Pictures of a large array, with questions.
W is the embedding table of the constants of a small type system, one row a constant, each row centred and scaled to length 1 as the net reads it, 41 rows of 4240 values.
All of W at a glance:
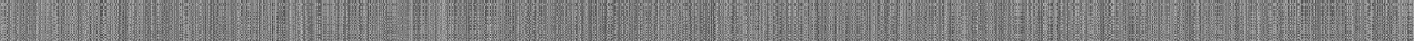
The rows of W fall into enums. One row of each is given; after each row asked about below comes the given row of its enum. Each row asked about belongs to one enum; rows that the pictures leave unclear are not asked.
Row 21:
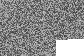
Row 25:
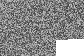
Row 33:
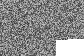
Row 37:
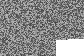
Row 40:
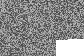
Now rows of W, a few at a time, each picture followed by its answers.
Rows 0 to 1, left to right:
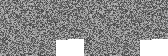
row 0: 37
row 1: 37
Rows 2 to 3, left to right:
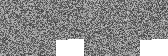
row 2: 37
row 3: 21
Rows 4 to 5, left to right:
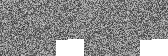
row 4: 33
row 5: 21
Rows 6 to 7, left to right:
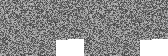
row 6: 37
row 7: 37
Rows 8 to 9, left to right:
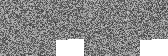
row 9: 21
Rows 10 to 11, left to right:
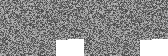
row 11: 37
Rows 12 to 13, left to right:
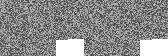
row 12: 40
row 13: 37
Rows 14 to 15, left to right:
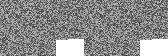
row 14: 37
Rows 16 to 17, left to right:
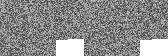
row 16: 40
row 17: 25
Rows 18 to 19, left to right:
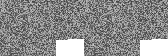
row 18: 40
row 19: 40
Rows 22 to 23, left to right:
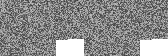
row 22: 40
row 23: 37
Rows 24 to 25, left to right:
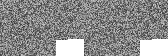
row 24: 33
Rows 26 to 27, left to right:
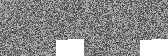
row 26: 21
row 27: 40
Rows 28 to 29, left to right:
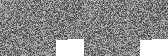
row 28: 21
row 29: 21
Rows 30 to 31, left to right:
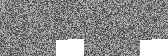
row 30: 40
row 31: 33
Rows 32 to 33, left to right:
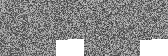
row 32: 40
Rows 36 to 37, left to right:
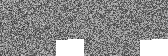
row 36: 33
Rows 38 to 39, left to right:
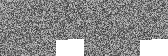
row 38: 25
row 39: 33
